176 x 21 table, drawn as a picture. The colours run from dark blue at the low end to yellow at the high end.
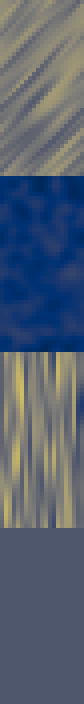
It is made of 4 by 1 panels. Panel 1,1: middling, slanting up to the right. Panel 2,1: very low, blotchy, faint in contrast. Panel 3,1: middling, streaked downward, strong in contrast. Panel 4,1: low, flat.
